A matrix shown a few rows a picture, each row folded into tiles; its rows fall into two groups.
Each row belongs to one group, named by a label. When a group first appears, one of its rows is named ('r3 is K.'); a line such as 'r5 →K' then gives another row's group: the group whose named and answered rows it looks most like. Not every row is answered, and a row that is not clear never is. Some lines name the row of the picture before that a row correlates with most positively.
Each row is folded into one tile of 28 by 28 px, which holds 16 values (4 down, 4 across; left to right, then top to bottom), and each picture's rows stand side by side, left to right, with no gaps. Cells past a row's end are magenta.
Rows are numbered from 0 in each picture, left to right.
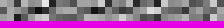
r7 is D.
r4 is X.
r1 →X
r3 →X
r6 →X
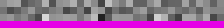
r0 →X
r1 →D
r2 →X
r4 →X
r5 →D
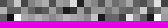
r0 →D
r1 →X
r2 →X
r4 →D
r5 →D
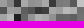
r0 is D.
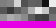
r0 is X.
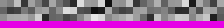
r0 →X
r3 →X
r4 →X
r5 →D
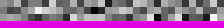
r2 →D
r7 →D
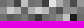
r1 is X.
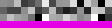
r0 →X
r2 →X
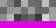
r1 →D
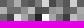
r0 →D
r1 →D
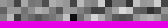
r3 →X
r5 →X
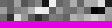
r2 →D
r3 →X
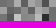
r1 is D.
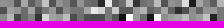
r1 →D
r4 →D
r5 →D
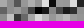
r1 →X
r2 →X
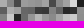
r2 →X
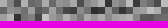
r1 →D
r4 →X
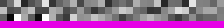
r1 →D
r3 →X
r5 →X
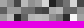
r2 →D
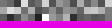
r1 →D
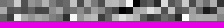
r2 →D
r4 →X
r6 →D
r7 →X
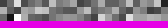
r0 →D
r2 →X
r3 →D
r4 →D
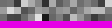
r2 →D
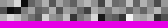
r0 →X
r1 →D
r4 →D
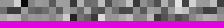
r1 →X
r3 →D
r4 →X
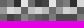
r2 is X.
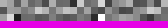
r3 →D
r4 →X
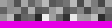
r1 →D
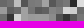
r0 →D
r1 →X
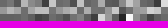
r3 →D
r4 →D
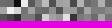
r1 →D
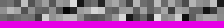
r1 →D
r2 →X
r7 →X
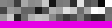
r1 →X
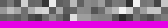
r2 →D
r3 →X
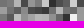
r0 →D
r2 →D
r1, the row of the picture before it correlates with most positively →3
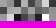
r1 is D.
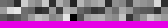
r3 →X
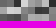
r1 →X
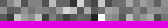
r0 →D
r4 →D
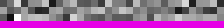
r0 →D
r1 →X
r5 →D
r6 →X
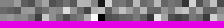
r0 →X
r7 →D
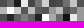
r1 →D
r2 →D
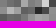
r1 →X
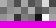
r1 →D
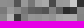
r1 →X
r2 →X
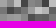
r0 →X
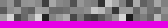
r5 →D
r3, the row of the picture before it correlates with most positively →1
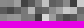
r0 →X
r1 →D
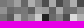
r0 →D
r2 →D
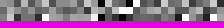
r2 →X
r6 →D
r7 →D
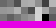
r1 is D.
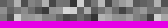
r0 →D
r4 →X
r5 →D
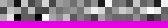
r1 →D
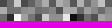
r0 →D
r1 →D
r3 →D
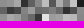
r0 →X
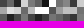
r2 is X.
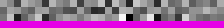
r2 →X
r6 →D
